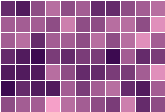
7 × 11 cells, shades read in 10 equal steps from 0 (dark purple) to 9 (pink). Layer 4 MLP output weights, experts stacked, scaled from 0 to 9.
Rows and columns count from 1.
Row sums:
41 58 56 24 36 31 54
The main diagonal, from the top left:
2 5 2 3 4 3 4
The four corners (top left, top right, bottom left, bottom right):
2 6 4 4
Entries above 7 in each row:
0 1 1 0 1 0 1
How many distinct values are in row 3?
5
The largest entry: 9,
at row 7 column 4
